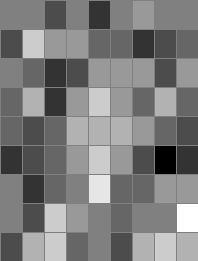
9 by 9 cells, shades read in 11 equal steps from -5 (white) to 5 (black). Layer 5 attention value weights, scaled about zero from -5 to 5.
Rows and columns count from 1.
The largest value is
5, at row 6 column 8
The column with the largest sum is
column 1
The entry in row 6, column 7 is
2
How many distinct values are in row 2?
5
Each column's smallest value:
0 -3 -3 -2 -4 -2 -2 -3 -5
